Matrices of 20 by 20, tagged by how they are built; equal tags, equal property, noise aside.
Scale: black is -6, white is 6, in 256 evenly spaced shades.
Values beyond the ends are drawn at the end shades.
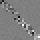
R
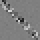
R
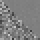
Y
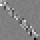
R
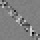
R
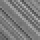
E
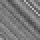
E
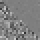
Y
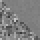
Y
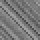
E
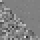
Y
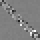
R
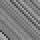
E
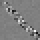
R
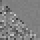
Y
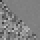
Y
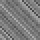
E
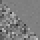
Y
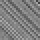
E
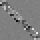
R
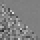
Y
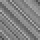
E
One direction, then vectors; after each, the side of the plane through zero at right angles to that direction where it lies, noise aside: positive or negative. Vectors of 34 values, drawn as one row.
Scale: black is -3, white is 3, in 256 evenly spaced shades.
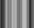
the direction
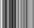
negative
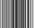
negative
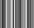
positive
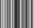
negative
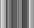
negative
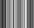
positive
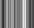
positive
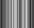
positive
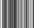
negative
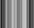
positive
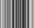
negative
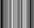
positive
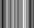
positive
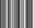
positive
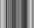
negative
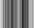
negative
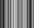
positive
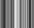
positive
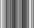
negative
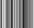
negative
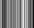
positive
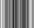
negative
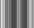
negative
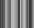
positive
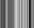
positive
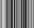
negative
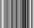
negative
